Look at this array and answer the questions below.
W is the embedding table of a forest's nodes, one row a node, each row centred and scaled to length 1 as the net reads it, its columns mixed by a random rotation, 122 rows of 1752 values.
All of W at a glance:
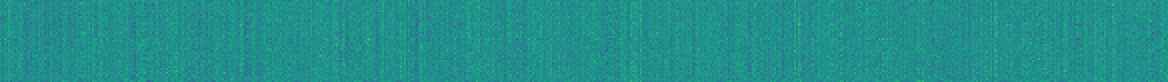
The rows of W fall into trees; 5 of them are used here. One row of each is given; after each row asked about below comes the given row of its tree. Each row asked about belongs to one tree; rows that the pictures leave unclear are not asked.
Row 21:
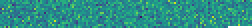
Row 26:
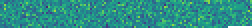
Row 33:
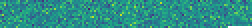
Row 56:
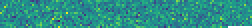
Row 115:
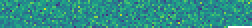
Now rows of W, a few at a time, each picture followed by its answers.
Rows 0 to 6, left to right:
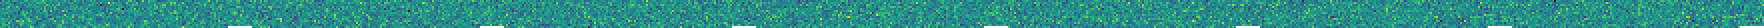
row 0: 21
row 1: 21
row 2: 115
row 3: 33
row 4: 115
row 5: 33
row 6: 33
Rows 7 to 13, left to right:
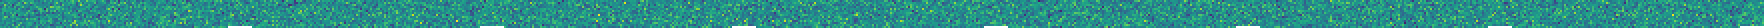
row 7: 26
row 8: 33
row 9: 115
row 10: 21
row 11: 56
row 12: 26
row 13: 33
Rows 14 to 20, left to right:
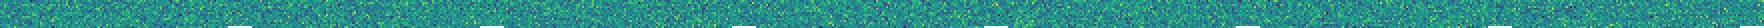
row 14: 56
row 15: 21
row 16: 115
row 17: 26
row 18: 33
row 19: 115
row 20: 21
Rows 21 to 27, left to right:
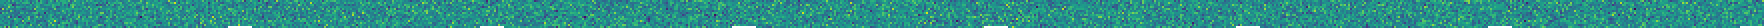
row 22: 21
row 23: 56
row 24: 33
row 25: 33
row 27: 21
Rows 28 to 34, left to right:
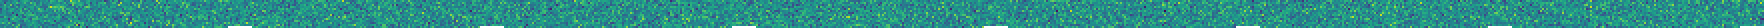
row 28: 26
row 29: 33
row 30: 26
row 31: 33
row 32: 21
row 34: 115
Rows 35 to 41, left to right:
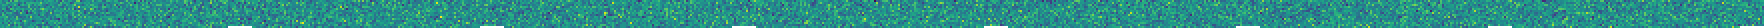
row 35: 115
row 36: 115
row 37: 21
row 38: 115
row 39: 33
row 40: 21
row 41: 56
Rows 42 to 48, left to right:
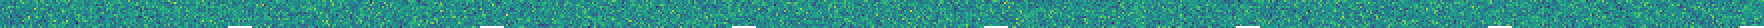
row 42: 21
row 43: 26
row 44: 115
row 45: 115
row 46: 33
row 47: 21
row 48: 33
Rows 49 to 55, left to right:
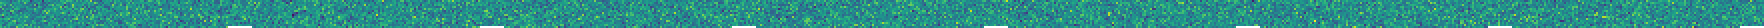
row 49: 33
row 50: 56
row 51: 33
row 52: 21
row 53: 21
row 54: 21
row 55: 33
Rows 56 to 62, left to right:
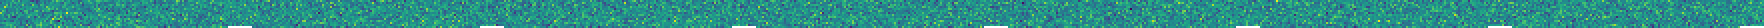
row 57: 115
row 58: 115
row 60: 21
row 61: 115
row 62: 33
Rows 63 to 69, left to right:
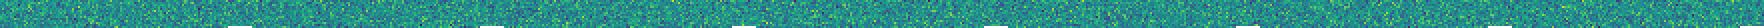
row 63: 115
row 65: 21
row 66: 115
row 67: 21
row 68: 26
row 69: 26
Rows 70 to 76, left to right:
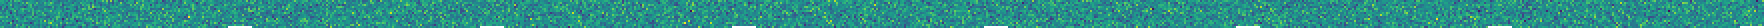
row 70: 115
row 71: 21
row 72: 26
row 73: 26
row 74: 21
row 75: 33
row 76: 21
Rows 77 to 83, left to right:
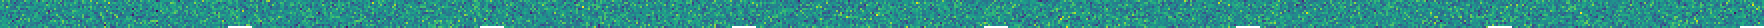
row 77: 21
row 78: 115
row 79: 115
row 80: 33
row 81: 56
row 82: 33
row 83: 26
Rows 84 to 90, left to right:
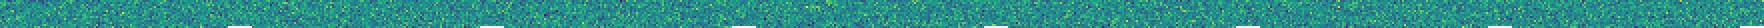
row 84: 33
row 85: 115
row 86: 56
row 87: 26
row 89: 115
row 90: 21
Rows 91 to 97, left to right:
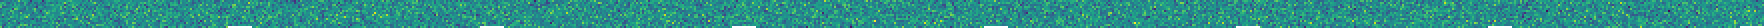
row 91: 33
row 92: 33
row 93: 33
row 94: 115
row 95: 21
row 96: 115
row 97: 21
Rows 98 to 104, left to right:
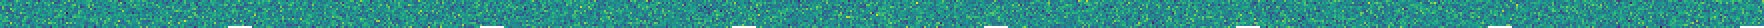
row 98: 115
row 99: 115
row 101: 33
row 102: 26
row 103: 21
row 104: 26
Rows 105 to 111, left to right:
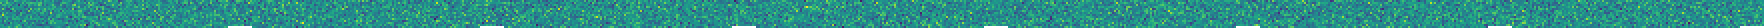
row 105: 115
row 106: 115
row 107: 33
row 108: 26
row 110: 21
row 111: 33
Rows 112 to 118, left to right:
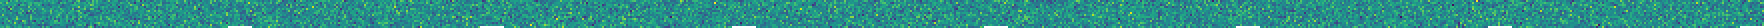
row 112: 115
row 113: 33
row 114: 56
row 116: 33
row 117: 21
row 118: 115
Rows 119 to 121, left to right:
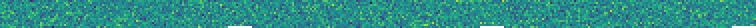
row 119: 56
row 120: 26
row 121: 21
